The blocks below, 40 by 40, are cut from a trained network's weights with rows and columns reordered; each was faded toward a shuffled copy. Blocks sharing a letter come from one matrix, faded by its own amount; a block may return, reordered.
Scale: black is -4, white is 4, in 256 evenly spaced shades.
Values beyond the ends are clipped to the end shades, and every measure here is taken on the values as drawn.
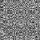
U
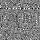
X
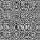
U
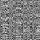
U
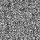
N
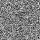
N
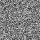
N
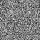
N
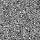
N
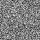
N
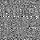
X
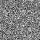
N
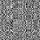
U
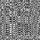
U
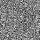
N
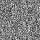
N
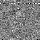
X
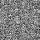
N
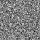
N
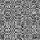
U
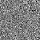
X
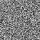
N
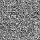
N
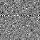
X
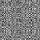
U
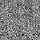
X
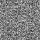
N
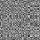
U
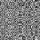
U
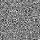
X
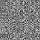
U
